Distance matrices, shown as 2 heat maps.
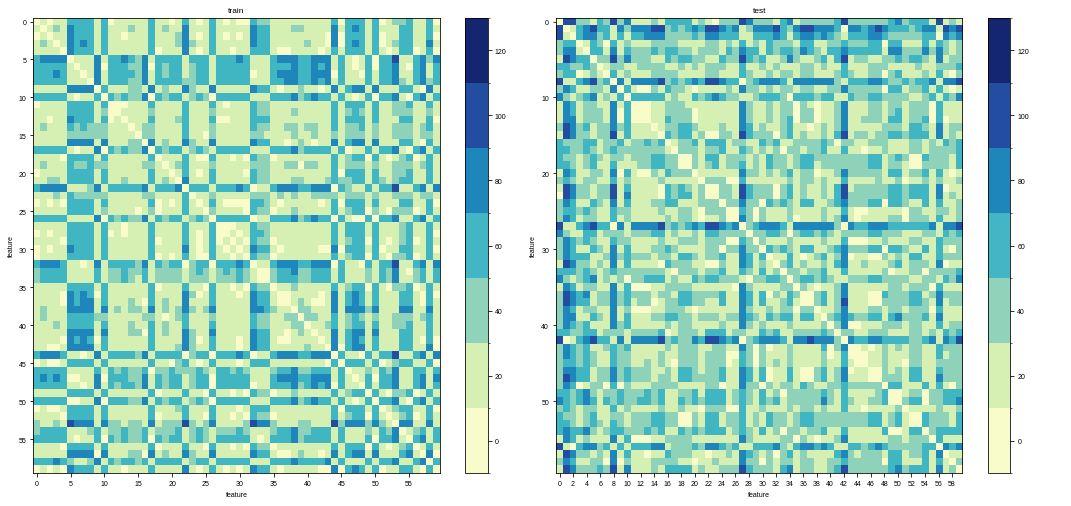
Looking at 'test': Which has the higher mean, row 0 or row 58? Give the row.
0
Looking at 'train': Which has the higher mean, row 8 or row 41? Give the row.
8
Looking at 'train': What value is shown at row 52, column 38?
20
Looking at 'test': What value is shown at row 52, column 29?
40
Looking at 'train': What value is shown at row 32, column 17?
20
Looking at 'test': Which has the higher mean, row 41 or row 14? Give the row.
41
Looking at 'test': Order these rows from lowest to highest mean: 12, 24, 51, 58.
51, 12, 58, 24
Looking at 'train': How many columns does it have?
60
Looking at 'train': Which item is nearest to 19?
39
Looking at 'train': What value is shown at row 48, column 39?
40
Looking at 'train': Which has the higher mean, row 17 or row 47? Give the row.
47
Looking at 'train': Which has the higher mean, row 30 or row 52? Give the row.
30
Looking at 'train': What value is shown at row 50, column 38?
80
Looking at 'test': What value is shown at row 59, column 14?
40
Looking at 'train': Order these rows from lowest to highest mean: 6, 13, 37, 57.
13, 37, 57, 6
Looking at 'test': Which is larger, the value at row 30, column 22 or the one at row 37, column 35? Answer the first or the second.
the first
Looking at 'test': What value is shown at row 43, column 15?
20
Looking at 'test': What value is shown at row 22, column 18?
60
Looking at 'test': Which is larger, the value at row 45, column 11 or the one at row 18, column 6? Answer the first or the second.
the second
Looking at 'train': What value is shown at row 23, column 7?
40
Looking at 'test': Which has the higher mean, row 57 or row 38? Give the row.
57
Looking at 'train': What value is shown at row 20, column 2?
20
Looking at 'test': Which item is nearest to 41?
16
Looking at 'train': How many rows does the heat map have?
60
